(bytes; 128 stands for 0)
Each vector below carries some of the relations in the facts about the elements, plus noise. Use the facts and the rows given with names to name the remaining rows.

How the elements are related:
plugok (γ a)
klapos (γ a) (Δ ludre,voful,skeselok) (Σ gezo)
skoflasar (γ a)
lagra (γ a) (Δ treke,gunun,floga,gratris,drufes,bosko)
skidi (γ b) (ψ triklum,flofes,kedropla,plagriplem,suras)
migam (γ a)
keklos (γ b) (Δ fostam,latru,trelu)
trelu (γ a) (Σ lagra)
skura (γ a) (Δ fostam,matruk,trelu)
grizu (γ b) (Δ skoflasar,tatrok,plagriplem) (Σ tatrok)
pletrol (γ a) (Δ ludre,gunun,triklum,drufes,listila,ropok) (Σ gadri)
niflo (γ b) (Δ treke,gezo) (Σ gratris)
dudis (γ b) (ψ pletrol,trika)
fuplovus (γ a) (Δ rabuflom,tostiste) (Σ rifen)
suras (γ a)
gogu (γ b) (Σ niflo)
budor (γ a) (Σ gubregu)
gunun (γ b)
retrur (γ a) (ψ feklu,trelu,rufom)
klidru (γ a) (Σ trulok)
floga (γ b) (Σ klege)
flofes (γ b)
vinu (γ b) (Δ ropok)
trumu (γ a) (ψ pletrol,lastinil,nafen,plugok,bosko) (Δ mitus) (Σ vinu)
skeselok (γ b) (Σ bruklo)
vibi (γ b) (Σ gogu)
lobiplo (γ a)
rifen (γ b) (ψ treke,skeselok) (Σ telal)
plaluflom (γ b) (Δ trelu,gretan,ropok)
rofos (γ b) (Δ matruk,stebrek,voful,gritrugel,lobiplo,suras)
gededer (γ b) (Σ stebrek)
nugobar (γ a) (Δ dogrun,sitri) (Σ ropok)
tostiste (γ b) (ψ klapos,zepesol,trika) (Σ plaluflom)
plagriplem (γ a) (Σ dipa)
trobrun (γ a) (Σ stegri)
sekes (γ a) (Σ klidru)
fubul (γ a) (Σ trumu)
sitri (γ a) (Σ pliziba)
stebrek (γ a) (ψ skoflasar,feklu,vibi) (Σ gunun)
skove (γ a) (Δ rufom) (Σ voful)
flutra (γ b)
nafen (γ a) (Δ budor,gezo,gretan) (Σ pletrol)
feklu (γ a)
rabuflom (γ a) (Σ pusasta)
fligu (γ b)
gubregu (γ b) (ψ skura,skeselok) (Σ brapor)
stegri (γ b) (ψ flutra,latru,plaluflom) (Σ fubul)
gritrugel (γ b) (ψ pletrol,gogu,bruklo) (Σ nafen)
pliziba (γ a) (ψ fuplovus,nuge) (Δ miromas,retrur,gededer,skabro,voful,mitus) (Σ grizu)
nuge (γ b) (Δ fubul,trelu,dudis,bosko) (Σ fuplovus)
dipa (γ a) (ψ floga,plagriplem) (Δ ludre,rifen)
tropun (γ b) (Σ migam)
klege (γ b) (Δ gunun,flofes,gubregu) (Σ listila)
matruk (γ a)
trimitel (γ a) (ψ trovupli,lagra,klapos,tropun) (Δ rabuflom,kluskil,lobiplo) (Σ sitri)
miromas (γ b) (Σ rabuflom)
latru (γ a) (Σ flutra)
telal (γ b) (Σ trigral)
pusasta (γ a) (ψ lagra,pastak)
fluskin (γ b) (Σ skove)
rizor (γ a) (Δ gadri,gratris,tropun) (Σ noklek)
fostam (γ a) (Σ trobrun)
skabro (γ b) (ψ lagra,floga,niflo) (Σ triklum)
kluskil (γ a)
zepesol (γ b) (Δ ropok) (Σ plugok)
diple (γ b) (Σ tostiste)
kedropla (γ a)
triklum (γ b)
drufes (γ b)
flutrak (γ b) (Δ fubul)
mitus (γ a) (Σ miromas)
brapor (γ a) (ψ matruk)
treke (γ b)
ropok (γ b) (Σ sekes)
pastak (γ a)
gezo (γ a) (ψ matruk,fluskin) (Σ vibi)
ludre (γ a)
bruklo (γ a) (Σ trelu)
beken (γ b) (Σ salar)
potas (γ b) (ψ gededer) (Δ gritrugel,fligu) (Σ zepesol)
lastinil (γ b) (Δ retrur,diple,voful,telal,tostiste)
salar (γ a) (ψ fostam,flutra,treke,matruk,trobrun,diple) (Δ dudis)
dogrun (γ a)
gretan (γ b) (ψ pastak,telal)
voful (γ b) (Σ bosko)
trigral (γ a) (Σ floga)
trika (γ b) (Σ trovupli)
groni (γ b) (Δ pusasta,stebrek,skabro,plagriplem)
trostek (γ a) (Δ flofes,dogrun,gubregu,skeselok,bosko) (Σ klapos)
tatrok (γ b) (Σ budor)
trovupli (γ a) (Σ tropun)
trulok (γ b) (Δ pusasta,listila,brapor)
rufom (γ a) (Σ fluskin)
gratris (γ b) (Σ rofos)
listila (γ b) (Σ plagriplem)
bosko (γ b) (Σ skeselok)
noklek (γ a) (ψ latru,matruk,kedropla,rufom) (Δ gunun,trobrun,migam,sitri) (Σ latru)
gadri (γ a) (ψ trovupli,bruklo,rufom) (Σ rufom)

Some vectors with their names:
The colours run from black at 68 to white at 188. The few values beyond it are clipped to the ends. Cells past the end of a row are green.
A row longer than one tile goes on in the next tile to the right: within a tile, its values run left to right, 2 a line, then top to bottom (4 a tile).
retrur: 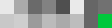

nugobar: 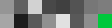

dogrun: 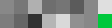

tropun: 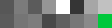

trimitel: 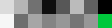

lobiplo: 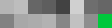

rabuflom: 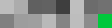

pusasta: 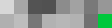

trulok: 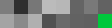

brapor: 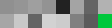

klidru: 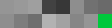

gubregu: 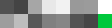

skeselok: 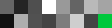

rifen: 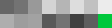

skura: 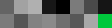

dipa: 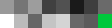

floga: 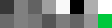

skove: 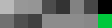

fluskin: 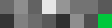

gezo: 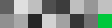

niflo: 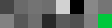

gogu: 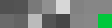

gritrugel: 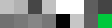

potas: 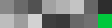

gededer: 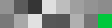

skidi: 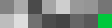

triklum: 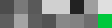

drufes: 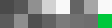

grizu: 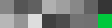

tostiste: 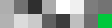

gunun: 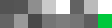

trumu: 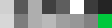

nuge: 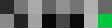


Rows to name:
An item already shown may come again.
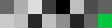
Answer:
salar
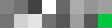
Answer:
diple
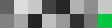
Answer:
gezo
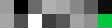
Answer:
lastinil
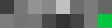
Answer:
flutrak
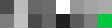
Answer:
gretan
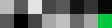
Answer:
pletrol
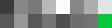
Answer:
ropok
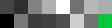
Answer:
bosko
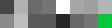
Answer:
gretan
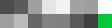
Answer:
gubregu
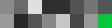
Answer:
rizor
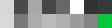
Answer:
trumu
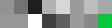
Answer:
telal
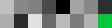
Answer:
fuplovus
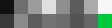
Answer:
treke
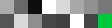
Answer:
voful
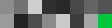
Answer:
rizor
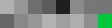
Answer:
skoflasar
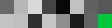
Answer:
salar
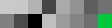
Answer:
gadri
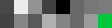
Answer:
latru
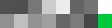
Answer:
listila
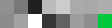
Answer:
telal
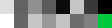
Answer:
pliziba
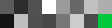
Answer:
skeselok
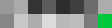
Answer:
plagriplem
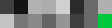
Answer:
klege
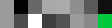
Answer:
lastinil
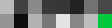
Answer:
klapos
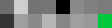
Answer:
matruk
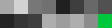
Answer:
rufom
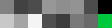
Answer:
rofos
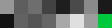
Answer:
bruklo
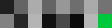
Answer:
nuge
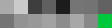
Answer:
suras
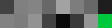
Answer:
keklos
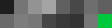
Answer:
plaluflom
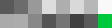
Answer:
rifen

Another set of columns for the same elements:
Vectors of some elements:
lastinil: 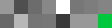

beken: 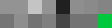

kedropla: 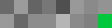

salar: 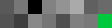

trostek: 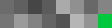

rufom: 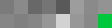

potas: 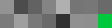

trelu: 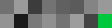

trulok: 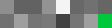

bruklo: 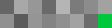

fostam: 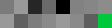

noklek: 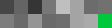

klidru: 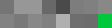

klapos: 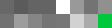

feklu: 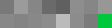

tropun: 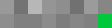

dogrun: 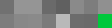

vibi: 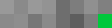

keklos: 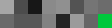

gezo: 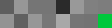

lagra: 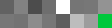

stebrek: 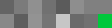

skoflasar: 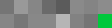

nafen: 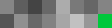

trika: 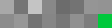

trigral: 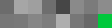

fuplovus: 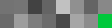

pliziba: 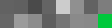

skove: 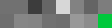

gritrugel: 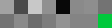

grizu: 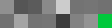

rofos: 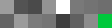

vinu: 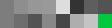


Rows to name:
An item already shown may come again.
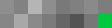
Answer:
voful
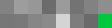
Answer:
plugok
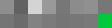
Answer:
tostiste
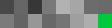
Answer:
noklek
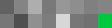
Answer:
pusasta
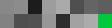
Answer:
plaluflom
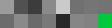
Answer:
flutrak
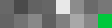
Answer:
trumu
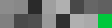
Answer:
plaluflom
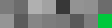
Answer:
skidi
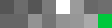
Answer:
dipa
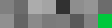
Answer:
skidi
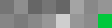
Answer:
rufom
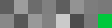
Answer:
brapor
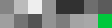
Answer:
ropok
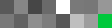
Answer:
lagra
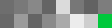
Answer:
pletrol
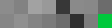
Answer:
gubregu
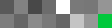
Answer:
lagra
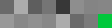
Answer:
trobrun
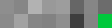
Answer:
gunun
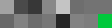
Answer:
flutrak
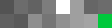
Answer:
dipa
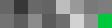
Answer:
trimitel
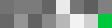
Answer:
pletrol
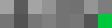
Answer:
dudis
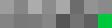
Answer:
bosko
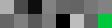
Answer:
nuge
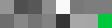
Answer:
niflo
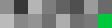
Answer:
skabro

